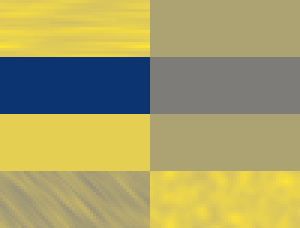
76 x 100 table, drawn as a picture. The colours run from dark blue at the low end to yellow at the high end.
It is made of 4 by 2 panels. Panel 1,1: very high, streaked across, faint in contrast. Panel 1,2: high, flat. Panel 2,1: very low, flat. Panel 2,2: middling, flat. Panel 3,1: very high, flat. Panel 3,2: high, flat. Panel 4,1: high, slanting down to the right, faint in contrast. Panel 4,2: very high, blotchy, faint in contrast.
